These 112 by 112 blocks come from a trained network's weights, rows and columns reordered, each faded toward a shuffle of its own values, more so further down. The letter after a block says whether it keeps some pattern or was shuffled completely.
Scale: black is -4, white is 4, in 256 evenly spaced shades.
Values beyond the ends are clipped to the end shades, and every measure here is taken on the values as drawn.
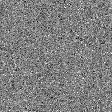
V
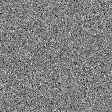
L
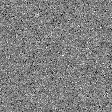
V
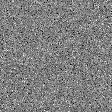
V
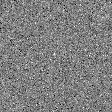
L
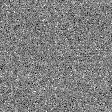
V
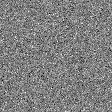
L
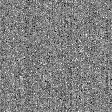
V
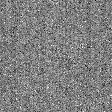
V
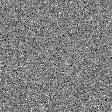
L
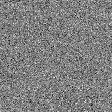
V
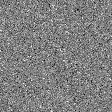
L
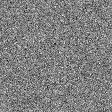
L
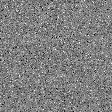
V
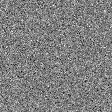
L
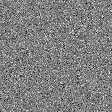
L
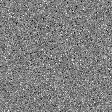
L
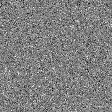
V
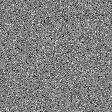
L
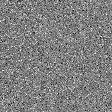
L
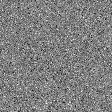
L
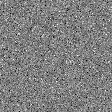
L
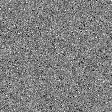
V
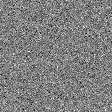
L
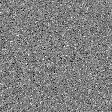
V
